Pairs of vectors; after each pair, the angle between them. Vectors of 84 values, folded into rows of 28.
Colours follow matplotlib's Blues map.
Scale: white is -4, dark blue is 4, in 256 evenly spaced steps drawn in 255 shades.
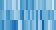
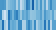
orthogonal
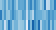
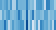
nearly opposite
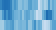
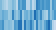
partly opposed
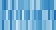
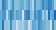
nearly parallel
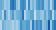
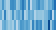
nearly parallel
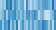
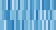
orthogonal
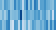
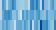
orthogonal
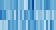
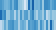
nearly parallel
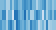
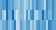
nearly opposite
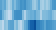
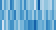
partly aligned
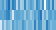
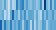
nearly opposite
